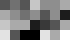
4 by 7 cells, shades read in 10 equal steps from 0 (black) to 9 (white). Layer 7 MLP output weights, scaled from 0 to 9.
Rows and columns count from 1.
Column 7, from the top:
6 1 6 9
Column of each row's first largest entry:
4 1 1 7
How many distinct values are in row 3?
5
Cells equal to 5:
5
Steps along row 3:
down same down up up up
